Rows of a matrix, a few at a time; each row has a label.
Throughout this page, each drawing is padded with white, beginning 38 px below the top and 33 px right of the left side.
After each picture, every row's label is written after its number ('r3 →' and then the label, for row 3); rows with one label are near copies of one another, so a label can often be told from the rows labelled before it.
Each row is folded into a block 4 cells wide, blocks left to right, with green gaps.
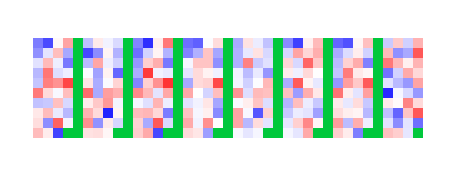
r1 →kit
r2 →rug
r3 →kit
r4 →kit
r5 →rug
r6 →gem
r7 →kit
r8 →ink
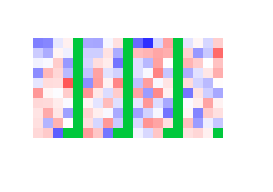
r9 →kit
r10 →kit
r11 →gem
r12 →ink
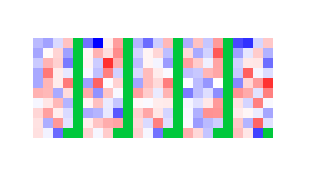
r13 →kit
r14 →gem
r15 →kit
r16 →ink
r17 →kit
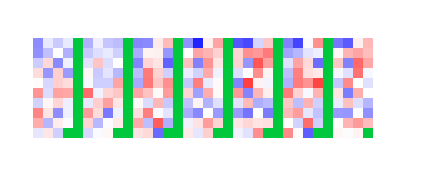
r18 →rug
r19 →rug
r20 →kit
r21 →gem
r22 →gem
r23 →kit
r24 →gem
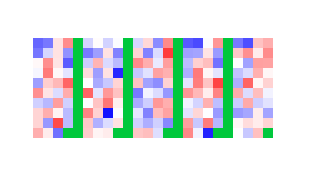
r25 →kit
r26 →rug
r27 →ink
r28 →kit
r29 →gem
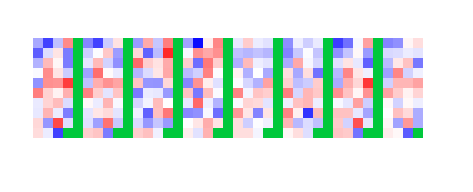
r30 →kit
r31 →kit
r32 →ink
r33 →gem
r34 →rug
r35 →rug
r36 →kit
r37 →kit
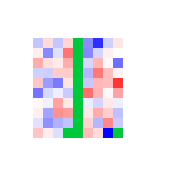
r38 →ink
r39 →kit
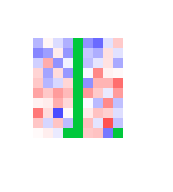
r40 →rug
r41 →kit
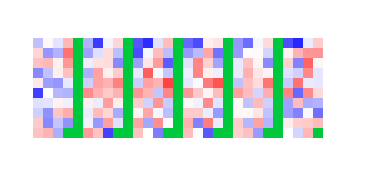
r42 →ink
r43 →kit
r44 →kit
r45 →kit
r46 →kit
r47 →gem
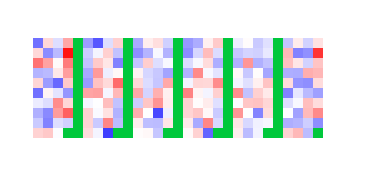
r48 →ink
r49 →kit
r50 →rug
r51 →kit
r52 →rug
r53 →ink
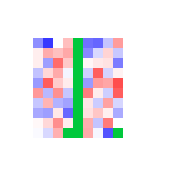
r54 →gem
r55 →kit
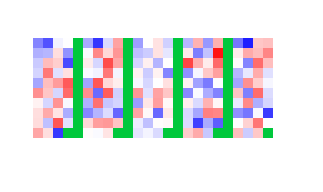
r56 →kit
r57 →gem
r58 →rug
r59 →ink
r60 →gem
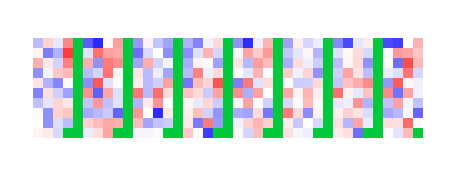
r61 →ink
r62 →gem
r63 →rug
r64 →kit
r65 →gem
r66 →rug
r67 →kit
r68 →gem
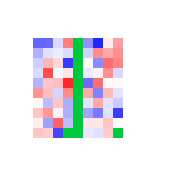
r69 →kit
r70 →gem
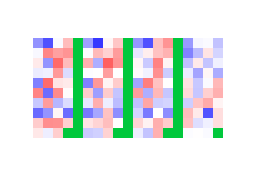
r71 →gem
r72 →gem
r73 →gem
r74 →rug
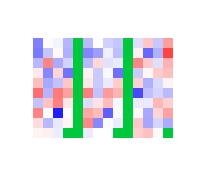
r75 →rug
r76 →rug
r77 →ink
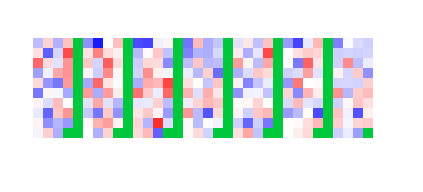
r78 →ink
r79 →gem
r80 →kit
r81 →rug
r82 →ink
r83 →gem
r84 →rug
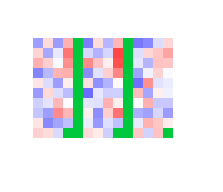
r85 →ink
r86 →ink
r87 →gem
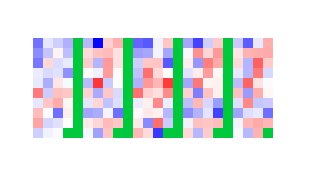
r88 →rug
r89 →gem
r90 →kit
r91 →gem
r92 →gem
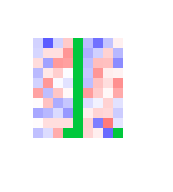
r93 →gem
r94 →kit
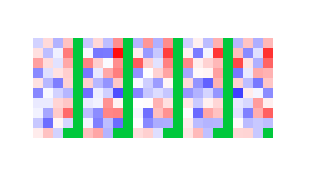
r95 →ink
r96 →ink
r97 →ink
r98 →ink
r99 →ink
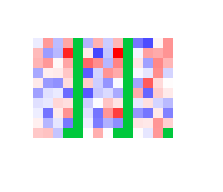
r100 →ink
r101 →ink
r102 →gem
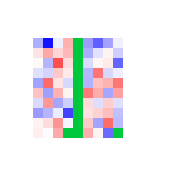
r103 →gem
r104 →kit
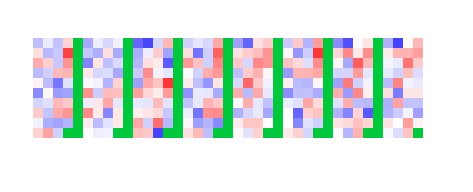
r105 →ink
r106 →rug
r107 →kit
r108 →ink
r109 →gem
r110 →ink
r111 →gem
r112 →gem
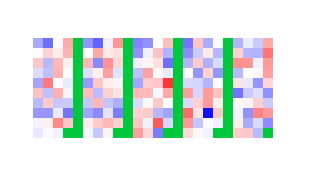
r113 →gem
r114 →gem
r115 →kit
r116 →rug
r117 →ink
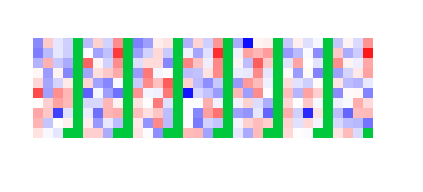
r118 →rug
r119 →ink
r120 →kit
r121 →ink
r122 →gem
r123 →rug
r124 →ink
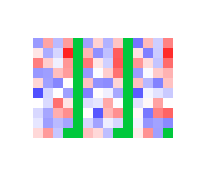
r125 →ink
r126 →ink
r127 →ink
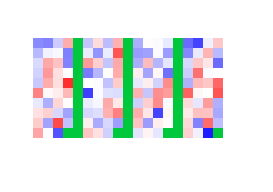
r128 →kit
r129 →ink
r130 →rug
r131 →kit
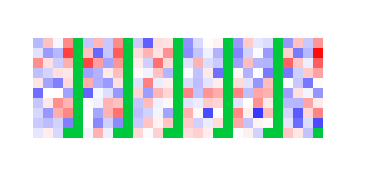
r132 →ink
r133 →ink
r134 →gem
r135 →rug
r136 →rug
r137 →ink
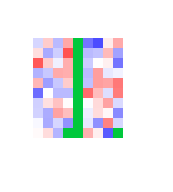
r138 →ink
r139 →kit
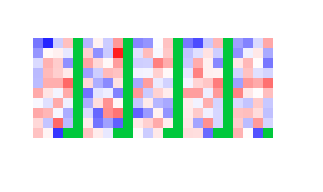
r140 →kit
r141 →ink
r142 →gem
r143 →kit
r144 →kit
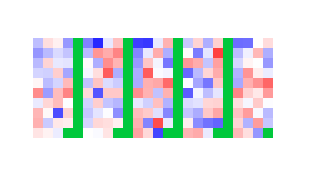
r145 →rug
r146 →gem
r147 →kit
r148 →ink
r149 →kit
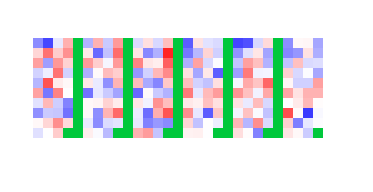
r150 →gem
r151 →ink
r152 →ink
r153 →rug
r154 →kit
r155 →rug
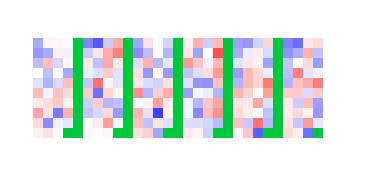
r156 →rug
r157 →gem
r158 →rug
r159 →ink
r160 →kit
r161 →kit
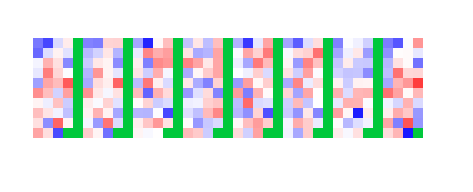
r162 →kit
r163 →kit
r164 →gem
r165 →ink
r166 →gem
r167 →gem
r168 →rug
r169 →kit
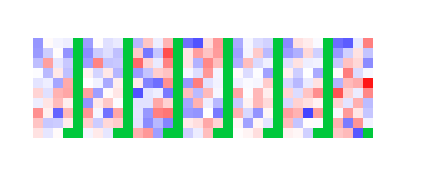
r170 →rug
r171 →rug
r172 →ink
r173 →gem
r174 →rug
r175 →rug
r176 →kit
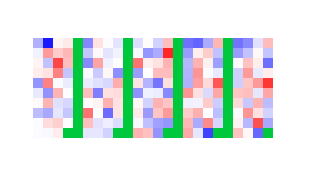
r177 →gem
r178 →rug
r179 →ink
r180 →kit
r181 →kit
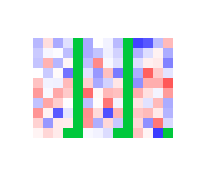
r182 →rug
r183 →rug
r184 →kit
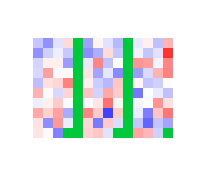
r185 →kit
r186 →rug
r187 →ink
